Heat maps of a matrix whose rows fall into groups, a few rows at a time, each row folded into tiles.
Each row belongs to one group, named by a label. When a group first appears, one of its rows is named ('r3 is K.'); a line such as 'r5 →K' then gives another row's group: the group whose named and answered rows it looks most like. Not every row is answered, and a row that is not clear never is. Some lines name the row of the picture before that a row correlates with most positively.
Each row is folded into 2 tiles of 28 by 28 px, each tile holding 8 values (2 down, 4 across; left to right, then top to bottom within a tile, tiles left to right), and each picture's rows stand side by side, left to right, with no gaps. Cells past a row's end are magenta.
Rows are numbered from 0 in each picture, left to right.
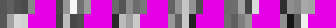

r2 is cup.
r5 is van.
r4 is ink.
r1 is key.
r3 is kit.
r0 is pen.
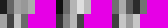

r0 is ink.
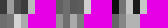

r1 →ink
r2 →ink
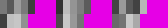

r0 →cup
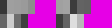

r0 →key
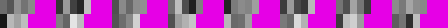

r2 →van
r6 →cup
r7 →van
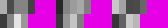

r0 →cup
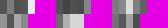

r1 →pen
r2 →kit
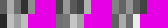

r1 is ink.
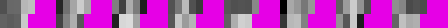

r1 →key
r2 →cup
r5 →key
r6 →kit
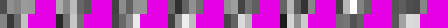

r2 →van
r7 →pen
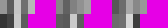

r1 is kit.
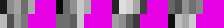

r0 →ink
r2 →key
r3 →cup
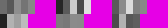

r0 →cup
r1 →ink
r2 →key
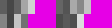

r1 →van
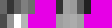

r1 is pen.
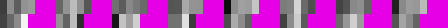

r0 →van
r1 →kit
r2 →cup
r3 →kit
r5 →kit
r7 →key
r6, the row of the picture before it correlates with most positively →0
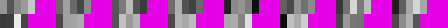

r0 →kit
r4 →pen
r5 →cup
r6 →key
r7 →key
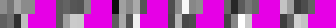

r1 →pen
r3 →key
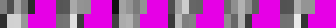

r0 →cup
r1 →kit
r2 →key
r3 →key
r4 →kit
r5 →kit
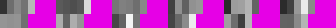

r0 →ink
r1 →ink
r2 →kit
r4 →van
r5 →van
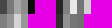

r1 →key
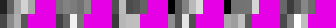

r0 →key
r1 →kit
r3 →ink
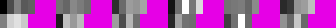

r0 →pen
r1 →cup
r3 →key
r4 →kit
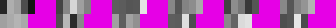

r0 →pen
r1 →key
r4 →pen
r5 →kit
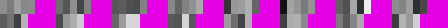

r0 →van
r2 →pen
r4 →van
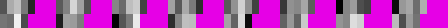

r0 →kit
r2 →van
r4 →kit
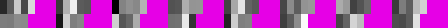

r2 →ink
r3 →kit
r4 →key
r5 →van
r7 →van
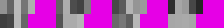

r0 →kit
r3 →pen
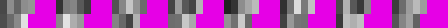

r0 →van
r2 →van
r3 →ink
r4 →ink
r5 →key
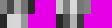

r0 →cup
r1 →kit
